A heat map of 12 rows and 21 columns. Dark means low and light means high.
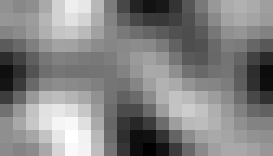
The ninth with the highest average is the bottom left. The values follow a bell shape. The bottom middle is the ninth with the lowest average. The bottom middle is the roughest part. No single row or column stands out from its neighbours.
